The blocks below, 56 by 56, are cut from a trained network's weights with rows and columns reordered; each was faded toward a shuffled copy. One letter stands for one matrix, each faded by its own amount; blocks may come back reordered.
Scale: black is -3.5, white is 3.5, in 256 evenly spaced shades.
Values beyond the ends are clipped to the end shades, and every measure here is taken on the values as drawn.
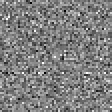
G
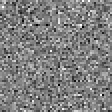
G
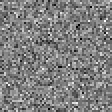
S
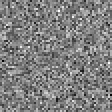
S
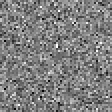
S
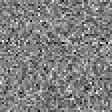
G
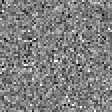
G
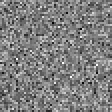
S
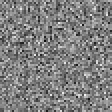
S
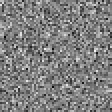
S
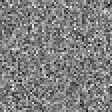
S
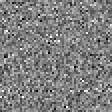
G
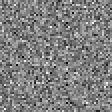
S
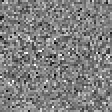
G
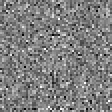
G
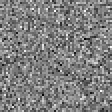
S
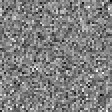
S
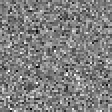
S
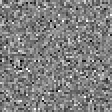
G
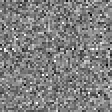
G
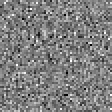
G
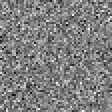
S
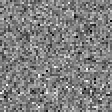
G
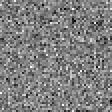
G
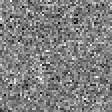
S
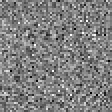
G
